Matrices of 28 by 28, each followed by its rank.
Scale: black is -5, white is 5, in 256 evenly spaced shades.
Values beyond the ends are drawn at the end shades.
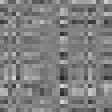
two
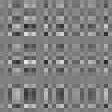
one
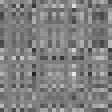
two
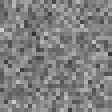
full rank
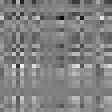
two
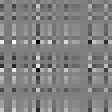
one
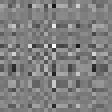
two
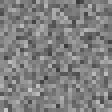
full rank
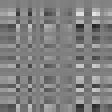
one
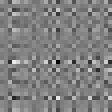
two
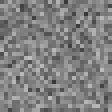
full rank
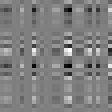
one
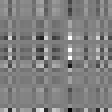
one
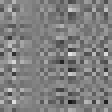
two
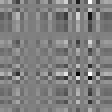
one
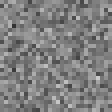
full rank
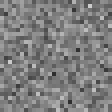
full rank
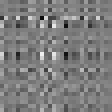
two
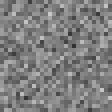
full rank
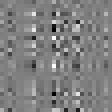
two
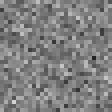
full rank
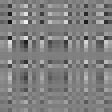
one
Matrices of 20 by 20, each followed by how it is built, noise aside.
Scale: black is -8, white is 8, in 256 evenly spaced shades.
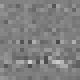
uneven rows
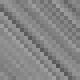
Toeplitz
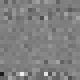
uneven rows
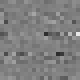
uneven rows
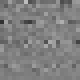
uneven rows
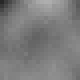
smooth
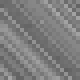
Toeplitz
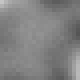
smooth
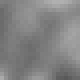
smooth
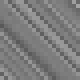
Toeplitz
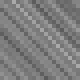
Toeplitz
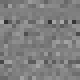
uneven rows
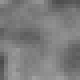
smooth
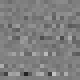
uneven rows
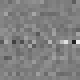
uneven rows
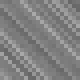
Toeplitz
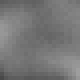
smooth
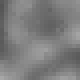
smooth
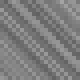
Toeplitz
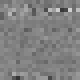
uneven rows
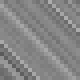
Toeplitz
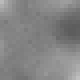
smooth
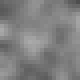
smooth
